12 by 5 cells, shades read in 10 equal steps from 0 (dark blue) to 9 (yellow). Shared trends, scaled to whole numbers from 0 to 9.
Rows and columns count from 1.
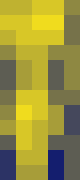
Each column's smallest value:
1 6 6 0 2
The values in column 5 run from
2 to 5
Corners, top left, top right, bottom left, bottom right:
7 5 1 3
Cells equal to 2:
2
